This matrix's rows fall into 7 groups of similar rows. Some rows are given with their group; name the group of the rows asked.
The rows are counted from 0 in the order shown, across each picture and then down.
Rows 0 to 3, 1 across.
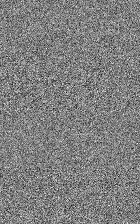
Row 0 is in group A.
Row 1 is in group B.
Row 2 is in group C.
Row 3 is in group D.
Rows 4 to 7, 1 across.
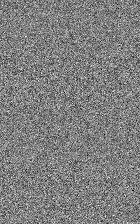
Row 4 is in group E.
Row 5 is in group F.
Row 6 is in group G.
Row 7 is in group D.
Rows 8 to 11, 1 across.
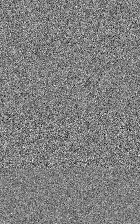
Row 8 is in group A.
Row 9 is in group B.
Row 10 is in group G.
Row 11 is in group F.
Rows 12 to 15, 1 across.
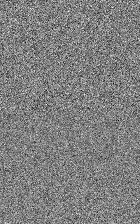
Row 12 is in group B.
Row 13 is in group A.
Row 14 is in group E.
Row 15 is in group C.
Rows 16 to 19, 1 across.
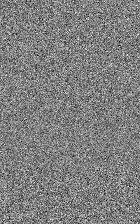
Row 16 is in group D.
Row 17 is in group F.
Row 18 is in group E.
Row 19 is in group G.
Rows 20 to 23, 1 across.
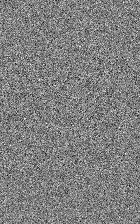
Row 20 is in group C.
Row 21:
B
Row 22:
E
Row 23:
G
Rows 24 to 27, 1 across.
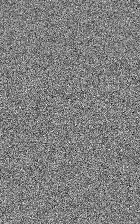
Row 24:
F
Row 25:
A
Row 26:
D
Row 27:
G
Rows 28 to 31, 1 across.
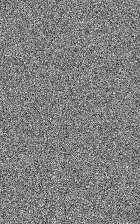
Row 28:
C
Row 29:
E
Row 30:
D
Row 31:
D
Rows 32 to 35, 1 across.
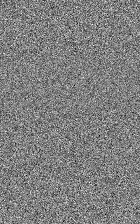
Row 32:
F
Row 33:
B
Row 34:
F
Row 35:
E
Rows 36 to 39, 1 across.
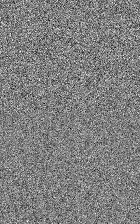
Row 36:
A
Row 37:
B
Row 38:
C
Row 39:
B
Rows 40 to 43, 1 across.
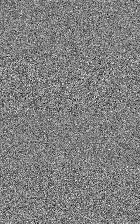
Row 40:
F
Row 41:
B
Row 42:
D
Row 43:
D
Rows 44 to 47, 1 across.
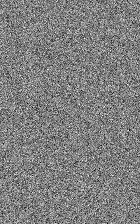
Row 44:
A
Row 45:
A
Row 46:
G
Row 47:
B
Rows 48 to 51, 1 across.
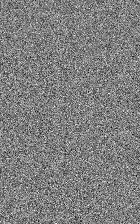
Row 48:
E
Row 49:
D
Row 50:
D
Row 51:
F
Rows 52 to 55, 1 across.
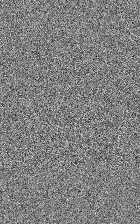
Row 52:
A
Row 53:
D
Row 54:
E
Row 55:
B
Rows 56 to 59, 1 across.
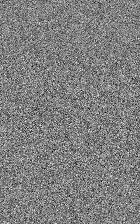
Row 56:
B
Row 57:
A
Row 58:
G
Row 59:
F
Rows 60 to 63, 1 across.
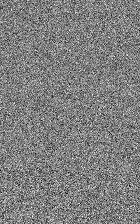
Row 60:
D
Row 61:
A
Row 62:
C
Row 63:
G
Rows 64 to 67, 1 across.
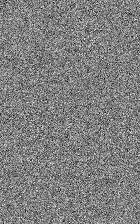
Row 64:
C
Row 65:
G
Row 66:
G
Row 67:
E
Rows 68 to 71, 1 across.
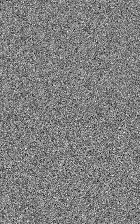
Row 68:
B
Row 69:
B
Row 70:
E
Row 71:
B
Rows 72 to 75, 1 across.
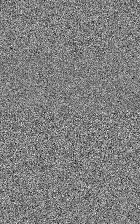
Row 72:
F
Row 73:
D
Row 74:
F
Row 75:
B
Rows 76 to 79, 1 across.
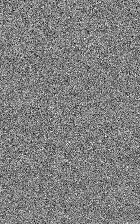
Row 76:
C
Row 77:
G
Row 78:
D
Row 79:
D
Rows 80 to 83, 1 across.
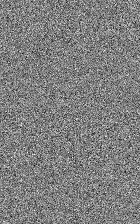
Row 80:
A
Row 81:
D
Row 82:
F
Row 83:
F
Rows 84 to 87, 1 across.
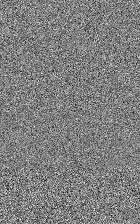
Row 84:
B
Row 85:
F
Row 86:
F
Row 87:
A
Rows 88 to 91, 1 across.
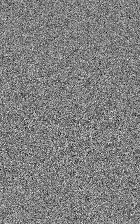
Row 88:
G
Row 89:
B
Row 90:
E
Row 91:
C
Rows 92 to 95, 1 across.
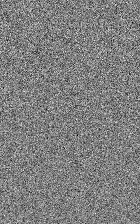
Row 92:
A
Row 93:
G
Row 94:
F
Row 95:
B
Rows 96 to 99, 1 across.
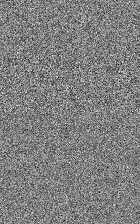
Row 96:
B
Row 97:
E
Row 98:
D
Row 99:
E
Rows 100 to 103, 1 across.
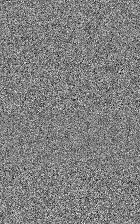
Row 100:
B
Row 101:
E
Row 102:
G
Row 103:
C
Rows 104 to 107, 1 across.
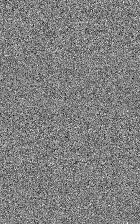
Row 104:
C
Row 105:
D
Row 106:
G
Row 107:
D
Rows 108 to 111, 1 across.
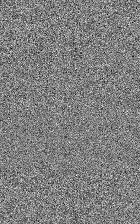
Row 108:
F
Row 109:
D
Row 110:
D
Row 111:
F
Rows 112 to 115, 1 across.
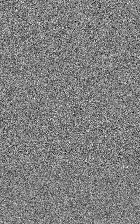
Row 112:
B
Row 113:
F
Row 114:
D
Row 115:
E
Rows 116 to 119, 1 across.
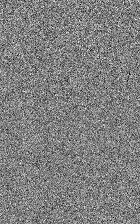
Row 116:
C
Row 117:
G
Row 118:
A
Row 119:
A
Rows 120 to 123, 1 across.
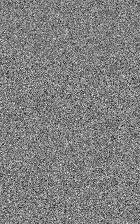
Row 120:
E
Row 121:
A
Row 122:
E
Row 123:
D
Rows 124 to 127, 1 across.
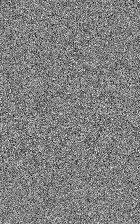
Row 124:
F
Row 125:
A
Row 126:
B
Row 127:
C
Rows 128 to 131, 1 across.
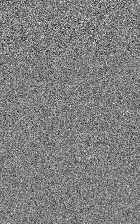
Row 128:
B
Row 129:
D
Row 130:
C
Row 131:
F
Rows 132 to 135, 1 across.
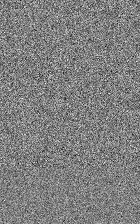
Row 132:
E
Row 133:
D
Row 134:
A
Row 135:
E
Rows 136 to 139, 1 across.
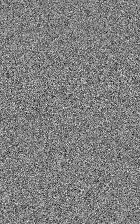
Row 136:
G
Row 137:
A
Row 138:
D
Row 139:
B
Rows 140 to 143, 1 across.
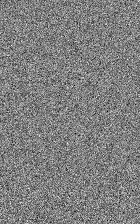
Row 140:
F
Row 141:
B
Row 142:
B
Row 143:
A
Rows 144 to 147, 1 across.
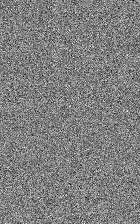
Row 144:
D
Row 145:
D
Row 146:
F
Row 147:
C
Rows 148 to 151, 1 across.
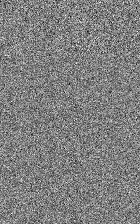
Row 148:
C
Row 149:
F
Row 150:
F
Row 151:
F
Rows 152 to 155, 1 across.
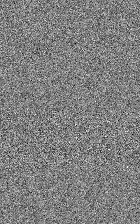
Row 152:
A
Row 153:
B
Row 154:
D
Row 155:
B
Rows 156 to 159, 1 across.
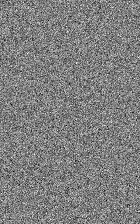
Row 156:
B
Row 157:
F
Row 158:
F
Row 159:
G
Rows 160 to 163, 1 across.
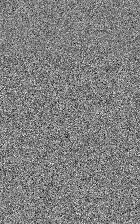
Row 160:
C
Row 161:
E
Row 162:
G
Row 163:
C
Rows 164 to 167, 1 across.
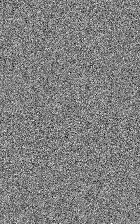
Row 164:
C
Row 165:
C
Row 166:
G
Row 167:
B
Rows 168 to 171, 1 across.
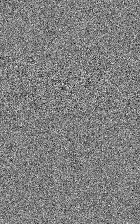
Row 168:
C
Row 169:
B
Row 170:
F
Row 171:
D
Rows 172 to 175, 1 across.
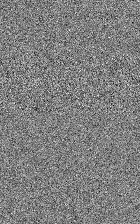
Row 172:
D
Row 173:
A
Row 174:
B
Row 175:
F
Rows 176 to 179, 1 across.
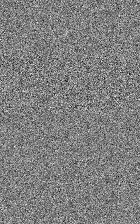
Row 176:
E
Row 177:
G
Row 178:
G
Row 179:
E
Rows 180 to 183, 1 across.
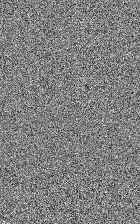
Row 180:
C
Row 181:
C
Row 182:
F
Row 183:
F
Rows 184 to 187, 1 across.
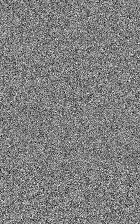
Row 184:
G
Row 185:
F
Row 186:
D
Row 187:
G
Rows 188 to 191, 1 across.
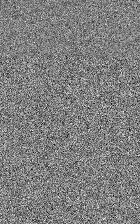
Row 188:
F
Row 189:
A
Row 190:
G
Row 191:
A
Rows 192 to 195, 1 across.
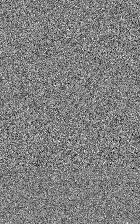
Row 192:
A
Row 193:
B
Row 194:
A
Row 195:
D
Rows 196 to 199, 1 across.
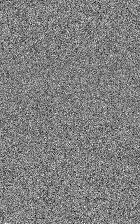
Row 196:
B
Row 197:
A
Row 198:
D
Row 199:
C
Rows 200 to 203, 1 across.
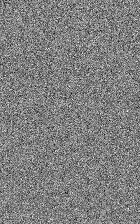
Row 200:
C
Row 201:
D
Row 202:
G
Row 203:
G
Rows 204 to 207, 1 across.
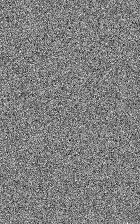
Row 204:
A
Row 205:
B
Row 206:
A
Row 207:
D
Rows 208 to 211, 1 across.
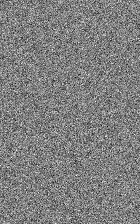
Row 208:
B
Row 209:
B
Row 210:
F
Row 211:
F
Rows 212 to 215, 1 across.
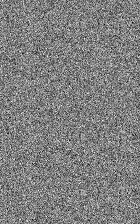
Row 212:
A
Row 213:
F
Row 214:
A
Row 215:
A
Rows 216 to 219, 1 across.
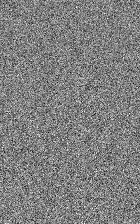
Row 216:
F
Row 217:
C
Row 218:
B
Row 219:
C
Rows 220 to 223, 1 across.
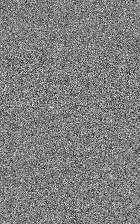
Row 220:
D
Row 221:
G
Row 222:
F
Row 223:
F
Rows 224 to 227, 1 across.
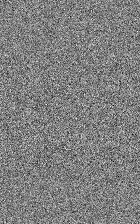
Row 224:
C
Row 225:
A
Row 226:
A
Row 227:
E
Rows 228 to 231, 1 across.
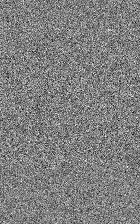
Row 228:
A
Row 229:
A
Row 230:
D
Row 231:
F
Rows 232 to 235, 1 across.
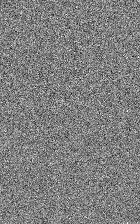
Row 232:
F
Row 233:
D
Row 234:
G
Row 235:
D
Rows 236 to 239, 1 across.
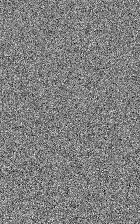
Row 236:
C
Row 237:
B
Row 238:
F
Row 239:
G
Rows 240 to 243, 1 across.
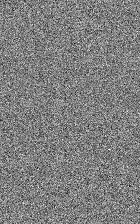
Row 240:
C
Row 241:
D
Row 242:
D
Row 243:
G
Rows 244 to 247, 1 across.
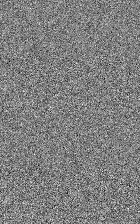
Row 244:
B
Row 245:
G
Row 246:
F
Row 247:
G
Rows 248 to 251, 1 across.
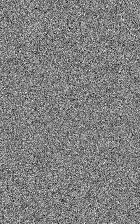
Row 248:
A
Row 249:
E
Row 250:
A
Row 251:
B
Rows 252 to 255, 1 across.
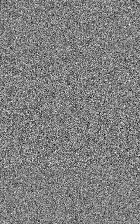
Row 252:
F
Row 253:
F
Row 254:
G
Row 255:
F
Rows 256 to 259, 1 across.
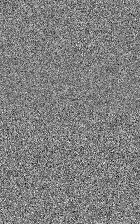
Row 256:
C
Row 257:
E
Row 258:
A
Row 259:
E
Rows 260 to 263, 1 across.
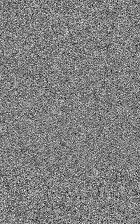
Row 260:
E
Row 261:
D
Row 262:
B
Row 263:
A
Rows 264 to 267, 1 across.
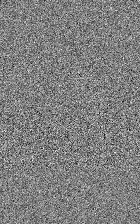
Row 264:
F
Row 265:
C
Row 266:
G
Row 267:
B
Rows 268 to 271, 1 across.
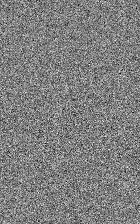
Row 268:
G
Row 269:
E
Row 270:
D
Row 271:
F
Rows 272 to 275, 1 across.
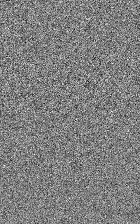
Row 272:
B
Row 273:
B
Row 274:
F
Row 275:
D
